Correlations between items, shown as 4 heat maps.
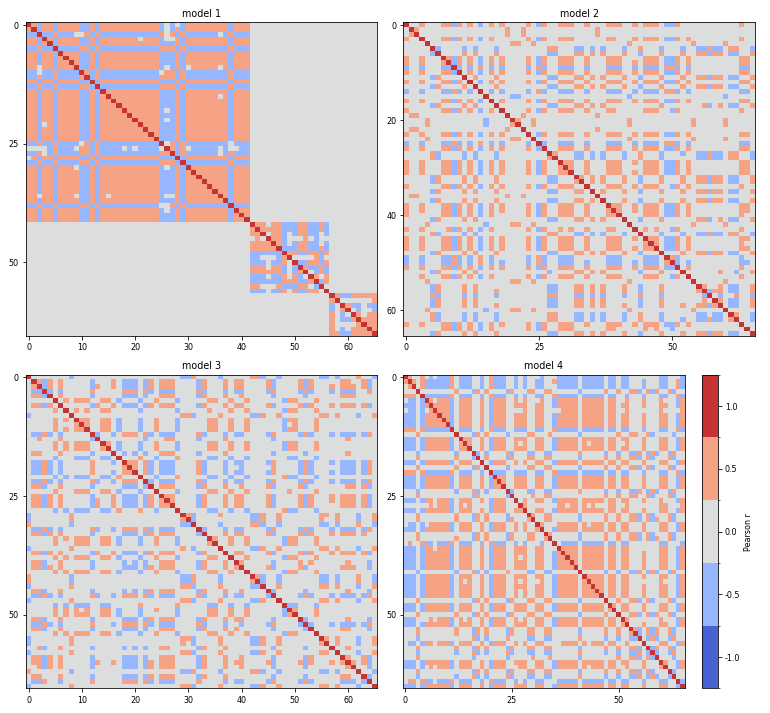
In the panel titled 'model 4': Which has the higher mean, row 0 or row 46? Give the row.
46
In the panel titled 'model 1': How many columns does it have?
66
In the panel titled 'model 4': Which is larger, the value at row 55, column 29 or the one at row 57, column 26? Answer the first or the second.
the second
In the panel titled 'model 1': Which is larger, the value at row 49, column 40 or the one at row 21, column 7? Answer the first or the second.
the second
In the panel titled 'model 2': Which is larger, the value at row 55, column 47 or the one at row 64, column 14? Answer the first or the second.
the first
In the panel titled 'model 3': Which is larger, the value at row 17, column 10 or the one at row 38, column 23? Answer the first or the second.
the second
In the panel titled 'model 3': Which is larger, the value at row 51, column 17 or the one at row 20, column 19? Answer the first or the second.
the second
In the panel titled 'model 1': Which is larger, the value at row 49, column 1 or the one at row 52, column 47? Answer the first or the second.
the second
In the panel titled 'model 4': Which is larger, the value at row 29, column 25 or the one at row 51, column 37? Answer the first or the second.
the second
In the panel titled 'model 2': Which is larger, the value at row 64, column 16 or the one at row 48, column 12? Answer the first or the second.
the first
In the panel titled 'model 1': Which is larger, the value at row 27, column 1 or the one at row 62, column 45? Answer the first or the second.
the second
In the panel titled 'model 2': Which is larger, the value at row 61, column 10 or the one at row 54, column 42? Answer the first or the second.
the second
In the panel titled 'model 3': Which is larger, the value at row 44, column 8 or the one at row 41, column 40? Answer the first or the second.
the first
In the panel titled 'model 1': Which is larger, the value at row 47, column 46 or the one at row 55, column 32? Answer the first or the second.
the first
